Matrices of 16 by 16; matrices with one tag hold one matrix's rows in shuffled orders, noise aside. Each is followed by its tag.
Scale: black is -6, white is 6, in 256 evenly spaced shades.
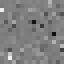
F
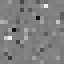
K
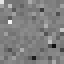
F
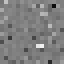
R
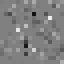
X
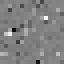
K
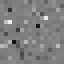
K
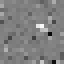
R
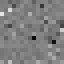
F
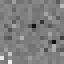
F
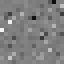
F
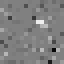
R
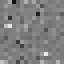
K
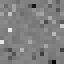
F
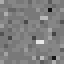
R
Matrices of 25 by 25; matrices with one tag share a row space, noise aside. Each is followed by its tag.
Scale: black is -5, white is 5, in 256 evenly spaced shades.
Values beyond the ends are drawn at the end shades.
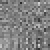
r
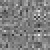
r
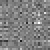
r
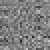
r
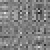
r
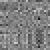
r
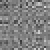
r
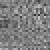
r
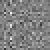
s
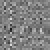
s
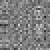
r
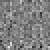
s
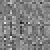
s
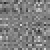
r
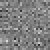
r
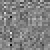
s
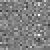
r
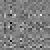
s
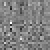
s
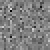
s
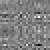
r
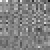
r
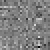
r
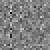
s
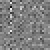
s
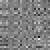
r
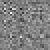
s
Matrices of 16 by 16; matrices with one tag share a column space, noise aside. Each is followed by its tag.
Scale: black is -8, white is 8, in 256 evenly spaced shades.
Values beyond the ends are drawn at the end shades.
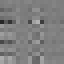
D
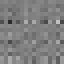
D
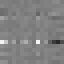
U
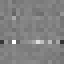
U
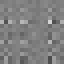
D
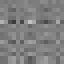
D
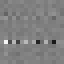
U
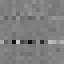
U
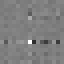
U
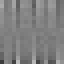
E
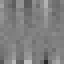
E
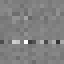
U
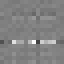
U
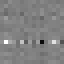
U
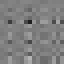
D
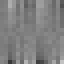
E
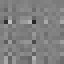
D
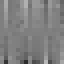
E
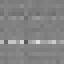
U
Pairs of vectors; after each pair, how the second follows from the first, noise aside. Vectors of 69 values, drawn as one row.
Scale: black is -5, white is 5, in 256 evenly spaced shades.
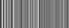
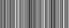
shuffled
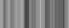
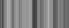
wrapped around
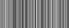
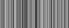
sign-scrambled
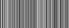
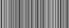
sign-scrambled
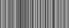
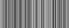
sign-scrambled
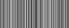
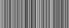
sign-scrambled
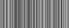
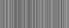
shrunk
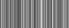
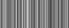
reversed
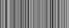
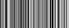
scaled up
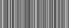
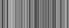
sign-scrambled
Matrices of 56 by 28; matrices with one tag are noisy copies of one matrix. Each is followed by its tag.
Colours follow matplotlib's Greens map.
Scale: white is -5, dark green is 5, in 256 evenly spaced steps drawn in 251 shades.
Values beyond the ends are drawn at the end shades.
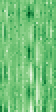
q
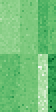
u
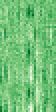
q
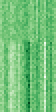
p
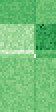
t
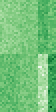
u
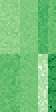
u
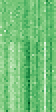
p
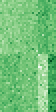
u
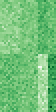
u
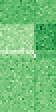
t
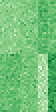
u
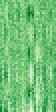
q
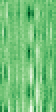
q
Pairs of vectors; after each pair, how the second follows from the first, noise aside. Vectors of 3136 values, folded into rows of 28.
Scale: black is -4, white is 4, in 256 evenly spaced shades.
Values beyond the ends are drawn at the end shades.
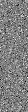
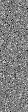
wrapped around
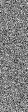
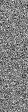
wrapped around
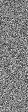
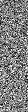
scaled up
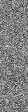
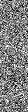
scaled up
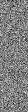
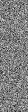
reversed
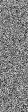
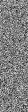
copied
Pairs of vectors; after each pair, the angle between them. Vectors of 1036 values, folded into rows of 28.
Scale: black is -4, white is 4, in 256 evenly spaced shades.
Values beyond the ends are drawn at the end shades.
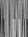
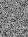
orthogonal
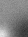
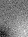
nearly opposite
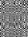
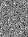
partly opposed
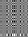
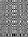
nearly opposite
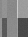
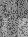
partly opposed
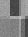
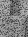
partly aligned
